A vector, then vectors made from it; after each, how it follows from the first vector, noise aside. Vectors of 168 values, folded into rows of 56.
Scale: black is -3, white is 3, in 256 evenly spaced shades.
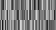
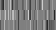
partly zeroed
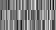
reversed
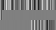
partly zeroed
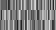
reversed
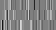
partly zeroed
